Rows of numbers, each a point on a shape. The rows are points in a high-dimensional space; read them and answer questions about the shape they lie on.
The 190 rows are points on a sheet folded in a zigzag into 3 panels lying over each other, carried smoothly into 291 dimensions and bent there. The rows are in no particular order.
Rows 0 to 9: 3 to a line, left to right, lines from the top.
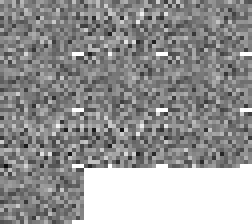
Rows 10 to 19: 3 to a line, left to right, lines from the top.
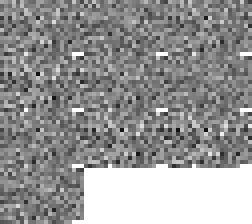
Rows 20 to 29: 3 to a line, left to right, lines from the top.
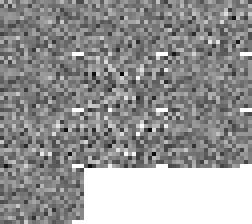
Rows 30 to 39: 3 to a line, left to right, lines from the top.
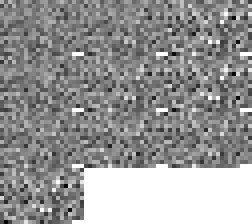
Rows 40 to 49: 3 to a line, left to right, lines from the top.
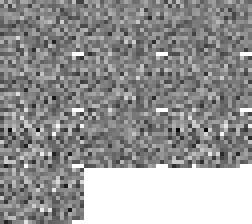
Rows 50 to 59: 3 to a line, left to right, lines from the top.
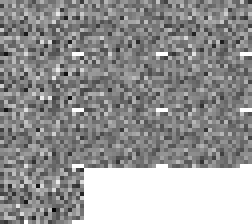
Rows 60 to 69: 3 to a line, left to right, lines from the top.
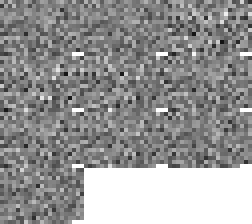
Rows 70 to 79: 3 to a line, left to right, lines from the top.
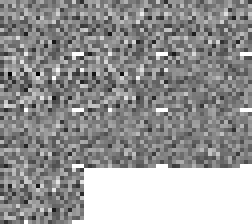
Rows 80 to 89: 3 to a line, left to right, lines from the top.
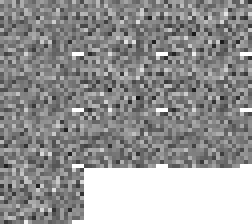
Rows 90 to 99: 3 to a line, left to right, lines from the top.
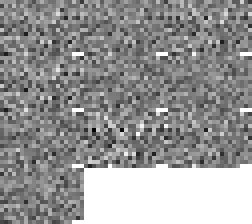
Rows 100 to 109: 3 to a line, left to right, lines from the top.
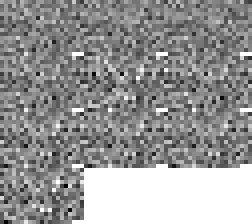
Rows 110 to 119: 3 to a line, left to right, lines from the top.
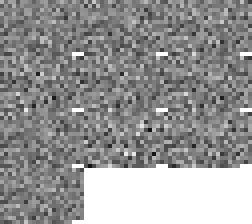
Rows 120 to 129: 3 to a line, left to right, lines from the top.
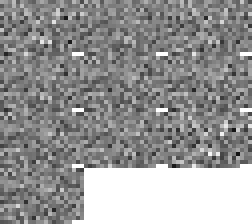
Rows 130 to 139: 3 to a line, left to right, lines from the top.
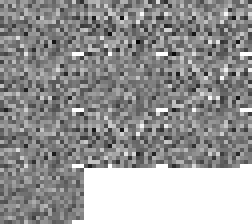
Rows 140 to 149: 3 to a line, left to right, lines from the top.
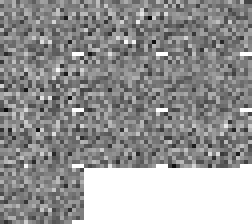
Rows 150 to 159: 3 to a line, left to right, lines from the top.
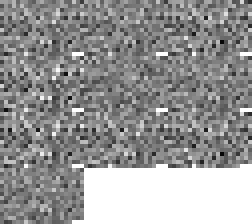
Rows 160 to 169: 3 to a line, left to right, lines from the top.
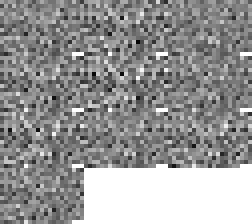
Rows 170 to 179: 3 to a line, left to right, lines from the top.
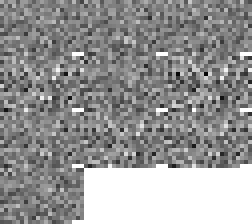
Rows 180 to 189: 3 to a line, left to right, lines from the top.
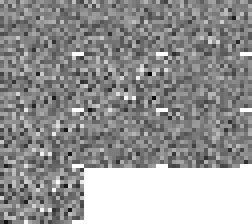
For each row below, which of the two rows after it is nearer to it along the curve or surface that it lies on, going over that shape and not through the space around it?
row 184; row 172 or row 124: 172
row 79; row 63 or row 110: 63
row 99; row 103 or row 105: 105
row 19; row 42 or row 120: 42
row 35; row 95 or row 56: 56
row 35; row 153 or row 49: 49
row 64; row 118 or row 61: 61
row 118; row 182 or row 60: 60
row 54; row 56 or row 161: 161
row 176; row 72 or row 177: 177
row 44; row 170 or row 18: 18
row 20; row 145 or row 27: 145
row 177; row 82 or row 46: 46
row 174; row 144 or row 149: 144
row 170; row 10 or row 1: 1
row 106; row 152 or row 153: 152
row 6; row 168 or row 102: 168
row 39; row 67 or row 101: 67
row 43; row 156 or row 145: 145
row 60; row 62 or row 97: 62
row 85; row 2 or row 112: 2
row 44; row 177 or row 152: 177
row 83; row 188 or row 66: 188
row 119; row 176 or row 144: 176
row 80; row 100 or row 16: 16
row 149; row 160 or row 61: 61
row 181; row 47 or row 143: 47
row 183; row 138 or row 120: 138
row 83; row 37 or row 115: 115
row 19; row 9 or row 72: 9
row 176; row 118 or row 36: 36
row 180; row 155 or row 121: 155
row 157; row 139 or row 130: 139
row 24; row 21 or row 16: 16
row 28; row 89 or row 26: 26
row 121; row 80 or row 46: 80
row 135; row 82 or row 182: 182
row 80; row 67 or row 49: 49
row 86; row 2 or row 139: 2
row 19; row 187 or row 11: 11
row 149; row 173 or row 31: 31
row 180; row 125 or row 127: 127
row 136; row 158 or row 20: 158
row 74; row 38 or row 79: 38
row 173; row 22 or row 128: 22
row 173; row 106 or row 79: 79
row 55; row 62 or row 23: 23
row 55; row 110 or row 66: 110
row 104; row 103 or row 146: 146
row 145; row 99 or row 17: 99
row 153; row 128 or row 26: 26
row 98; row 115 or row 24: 24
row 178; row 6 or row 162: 6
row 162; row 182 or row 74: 182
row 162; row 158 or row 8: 8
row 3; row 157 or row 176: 176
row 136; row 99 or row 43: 43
